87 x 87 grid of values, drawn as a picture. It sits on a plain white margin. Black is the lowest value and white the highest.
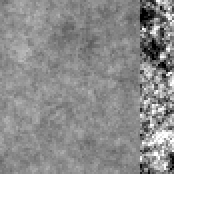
Seam: vertical, 80% of the way across, the left part calmer. Grain: blotchy. Stripes: none. Ninth with the lowest average: top right.
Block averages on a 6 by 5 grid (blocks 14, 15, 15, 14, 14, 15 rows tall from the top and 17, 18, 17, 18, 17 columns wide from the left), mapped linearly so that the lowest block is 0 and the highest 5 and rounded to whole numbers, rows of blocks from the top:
3 3 2 2 0 | 4 2 2 2 0 | 3 3 3 2 2 | 3 3 3 3 3 | 3 3 3 3 5 | 3 3 3 2 3
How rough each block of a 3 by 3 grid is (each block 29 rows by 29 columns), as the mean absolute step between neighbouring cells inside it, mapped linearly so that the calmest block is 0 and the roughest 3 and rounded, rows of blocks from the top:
003
003
003
